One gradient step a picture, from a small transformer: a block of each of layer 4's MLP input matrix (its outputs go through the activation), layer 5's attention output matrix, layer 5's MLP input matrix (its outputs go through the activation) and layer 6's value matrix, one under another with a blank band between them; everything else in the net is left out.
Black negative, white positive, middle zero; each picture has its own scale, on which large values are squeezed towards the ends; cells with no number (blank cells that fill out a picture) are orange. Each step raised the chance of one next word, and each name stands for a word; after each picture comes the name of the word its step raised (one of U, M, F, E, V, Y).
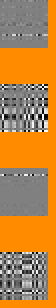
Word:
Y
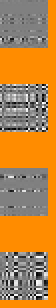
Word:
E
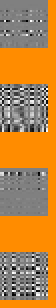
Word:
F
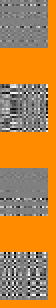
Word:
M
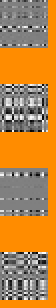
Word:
Y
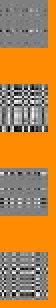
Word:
F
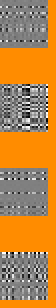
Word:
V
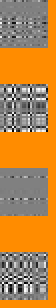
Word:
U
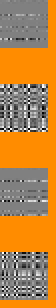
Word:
M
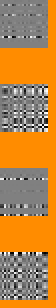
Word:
V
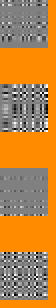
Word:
M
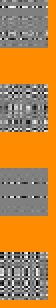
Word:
M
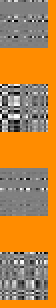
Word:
Y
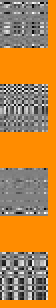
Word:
F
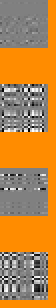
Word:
U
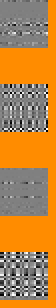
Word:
M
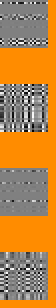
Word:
F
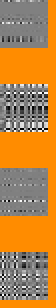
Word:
M
